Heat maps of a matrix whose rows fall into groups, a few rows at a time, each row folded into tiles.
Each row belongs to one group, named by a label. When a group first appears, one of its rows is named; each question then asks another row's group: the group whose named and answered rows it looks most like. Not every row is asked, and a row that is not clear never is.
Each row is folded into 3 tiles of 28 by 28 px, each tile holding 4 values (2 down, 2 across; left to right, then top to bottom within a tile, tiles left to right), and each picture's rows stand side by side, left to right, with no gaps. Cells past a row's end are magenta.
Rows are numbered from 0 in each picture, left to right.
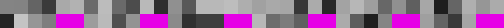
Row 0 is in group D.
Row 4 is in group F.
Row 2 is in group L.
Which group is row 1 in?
F
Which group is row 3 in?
F
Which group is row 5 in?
L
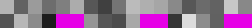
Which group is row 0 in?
D
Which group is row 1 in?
L
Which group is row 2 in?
D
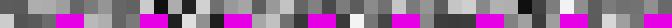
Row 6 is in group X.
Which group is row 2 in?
D
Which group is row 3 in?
F
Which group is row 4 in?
D
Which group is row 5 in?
L
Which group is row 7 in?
D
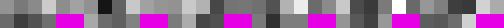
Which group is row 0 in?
L
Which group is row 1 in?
L
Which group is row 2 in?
F
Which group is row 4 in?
X
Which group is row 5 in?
X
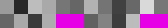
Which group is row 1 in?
X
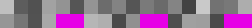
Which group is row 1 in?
F
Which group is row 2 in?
D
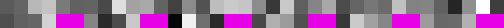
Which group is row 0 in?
L
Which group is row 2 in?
D
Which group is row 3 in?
D
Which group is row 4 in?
D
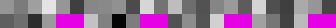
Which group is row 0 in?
L
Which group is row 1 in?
F
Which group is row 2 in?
X
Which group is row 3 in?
X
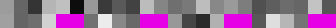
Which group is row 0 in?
X
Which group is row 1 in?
D
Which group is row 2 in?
L
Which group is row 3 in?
D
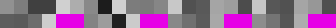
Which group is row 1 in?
L
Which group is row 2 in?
X
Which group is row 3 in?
X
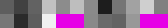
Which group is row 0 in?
L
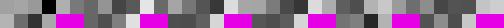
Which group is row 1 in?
X
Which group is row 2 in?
X
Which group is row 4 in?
L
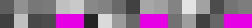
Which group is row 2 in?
F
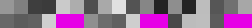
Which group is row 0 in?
X
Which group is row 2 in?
D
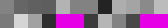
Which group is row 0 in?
D
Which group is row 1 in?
D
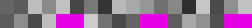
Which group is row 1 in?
L
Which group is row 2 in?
D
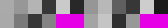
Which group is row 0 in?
F
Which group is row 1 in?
F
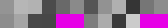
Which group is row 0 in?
F
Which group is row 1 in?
F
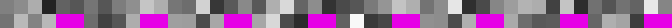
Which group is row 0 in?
F
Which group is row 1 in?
L
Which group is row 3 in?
F
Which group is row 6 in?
F
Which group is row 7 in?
D
